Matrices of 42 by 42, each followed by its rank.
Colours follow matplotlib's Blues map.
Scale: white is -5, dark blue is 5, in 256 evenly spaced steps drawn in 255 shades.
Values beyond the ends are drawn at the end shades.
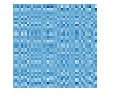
two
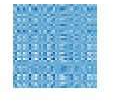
two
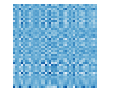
two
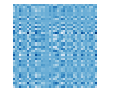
two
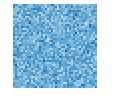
full rank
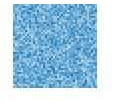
full rank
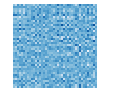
five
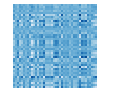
two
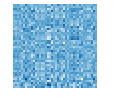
five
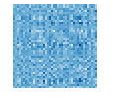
five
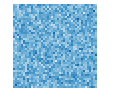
full rank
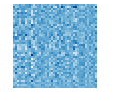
five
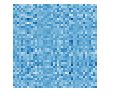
five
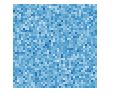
full rank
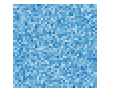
full rank
